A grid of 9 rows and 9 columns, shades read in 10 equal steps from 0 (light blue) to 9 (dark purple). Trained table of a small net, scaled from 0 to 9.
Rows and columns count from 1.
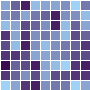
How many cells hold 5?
8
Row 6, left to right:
7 7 6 2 2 3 4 6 6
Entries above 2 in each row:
4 7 5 7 7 7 6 8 5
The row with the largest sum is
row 8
